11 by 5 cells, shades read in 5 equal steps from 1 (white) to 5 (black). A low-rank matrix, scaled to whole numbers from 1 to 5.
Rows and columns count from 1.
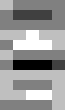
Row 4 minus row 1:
0 -1 -2 -1 -1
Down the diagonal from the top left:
2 4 3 2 2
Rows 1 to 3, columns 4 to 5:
3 3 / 4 3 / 3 3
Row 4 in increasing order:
1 2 2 2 2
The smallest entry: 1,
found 6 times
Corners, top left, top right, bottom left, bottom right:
2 3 3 2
